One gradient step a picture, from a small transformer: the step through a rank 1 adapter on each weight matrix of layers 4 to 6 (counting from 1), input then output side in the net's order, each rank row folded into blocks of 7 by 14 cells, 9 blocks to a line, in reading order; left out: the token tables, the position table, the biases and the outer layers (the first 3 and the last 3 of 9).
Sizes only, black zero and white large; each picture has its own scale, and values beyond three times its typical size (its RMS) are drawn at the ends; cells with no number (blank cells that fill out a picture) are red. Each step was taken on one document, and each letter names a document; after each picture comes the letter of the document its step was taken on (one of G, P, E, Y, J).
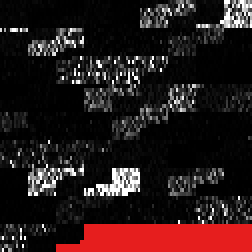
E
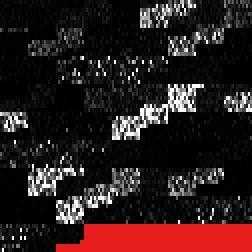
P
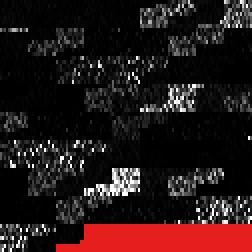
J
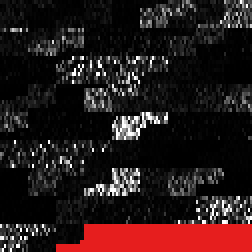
J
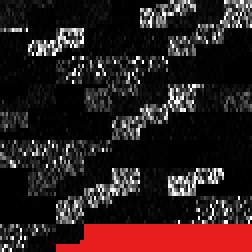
J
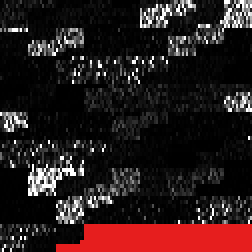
P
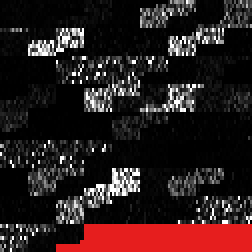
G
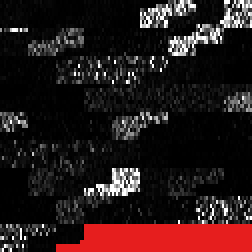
E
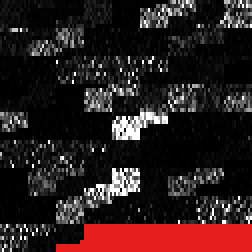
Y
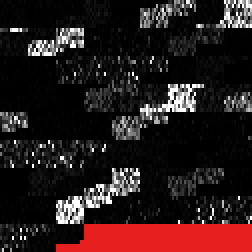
Y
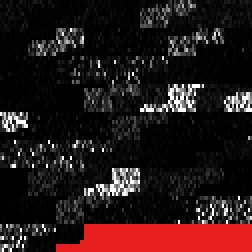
E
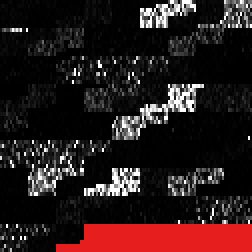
J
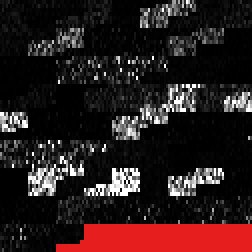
Y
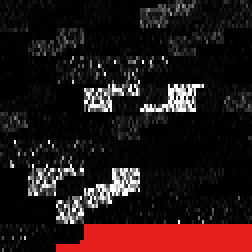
P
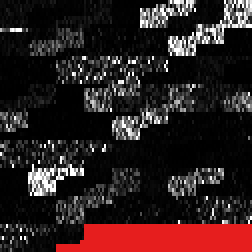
G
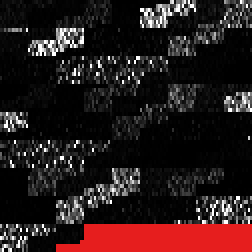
J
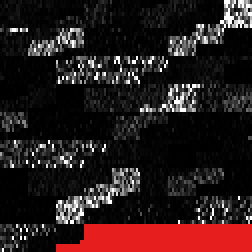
Y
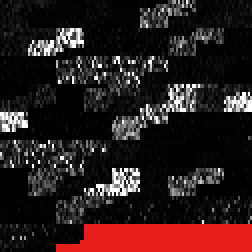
Y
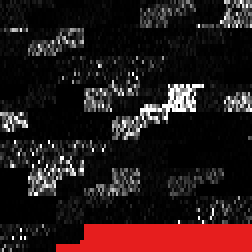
E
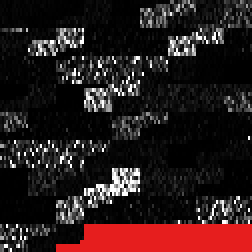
J
